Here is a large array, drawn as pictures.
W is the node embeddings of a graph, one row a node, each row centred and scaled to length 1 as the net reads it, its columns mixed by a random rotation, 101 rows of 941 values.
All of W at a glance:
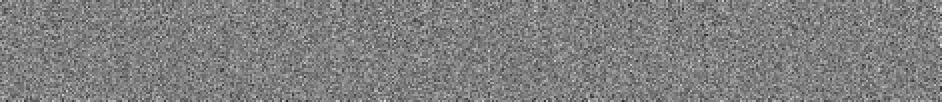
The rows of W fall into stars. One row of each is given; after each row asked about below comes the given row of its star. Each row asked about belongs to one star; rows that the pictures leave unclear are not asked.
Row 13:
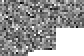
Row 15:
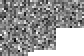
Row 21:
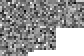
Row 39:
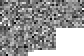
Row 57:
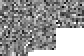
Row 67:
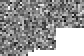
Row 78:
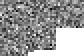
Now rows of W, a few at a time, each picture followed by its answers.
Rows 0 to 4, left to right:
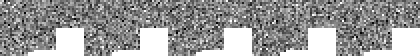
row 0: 15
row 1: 15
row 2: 21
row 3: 67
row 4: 57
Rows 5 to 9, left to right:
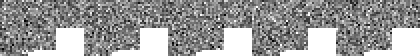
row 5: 67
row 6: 57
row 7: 21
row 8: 13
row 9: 13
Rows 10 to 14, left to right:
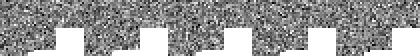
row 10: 21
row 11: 15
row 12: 57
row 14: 78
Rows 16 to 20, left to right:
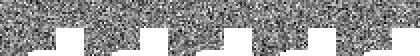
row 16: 39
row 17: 39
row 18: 13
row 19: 67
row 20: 21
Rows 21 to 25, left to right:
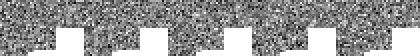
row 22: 39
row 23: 39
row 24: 15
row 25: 39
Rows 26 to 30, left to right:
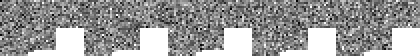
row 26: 21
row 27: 15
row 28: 57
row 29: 57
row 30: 78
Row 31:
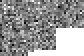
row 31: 67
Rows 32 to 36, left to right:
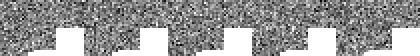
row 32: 21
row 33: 78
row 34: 67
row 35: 13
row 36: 15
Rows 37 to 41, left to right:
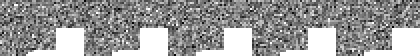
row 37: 57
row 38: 21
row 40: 39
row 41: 78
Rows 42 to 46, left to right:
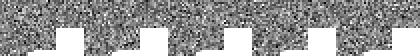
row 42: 13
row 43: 15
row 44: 57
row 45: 39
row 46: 15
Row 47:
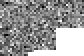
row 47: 39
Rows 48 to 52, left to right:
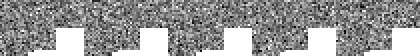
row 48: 67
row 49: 13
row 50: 67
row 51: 15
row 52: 21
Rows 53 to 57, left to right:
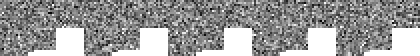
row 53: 78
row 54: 13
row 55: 78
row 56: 78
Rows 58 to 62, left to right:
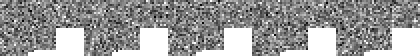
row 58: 57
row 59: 67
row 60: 15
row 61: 15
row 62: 39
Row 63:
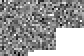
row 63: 78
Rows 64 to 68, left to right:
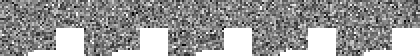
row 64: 78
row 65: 67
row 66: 13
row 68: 57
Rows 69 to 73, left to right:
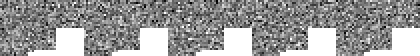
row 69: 78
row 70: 78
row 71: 13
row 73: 21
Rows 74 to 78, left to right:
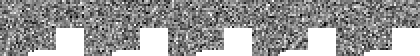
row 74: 67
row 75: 39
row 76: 67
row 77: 21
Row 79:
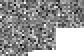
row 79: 39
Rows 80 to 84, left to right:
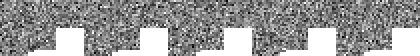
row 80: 67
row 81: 78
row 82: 39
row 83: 13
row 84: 57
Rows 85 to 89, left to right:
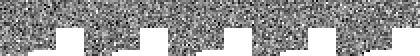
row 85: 15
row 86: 67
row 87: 21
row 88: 78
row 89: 67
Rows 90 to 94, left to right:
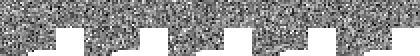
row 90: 67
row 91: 21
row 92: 39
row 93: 13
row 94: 39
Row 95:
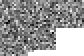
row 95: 57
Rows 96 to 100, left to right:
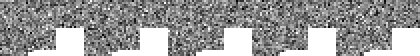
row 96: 39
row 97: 39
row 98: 78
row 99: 13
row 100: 13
